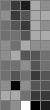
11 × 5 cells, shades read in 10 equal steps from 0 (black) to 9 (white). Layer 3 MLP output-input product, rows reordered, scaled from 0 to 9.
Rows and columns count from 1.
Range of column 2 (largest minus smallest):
6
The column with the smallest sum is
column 2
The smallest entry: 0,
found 2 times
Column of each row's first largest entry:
4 4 4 4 3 2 3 1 1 1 3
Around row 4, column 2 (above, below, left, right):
3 4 4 3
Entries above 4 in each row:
2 3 2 2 4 2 1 0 2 2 2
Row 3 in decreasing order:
6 5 4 3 2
